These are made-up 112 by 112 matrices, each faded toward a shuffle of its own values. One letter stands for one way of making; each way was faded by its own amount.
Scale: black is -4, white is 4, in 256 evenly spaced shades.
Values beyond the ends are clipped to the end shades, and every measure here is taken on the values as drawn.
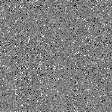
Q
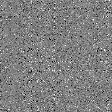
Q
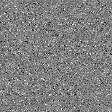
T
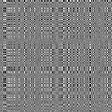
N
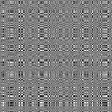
N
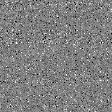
Q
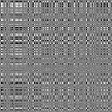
N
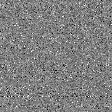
T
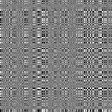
N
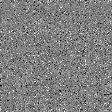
Q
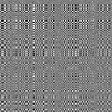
N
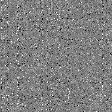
Q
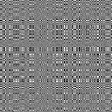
N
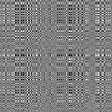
N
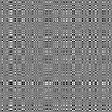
N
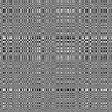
N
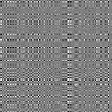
N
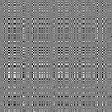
N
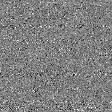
T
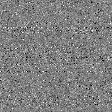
T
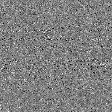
T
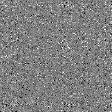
Q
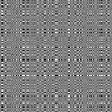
N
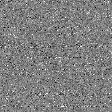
T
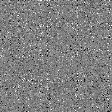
Q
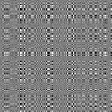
N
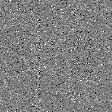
Q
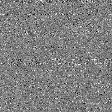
T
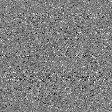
T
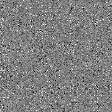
Q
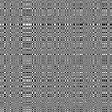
N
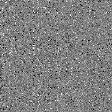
Q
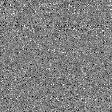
T
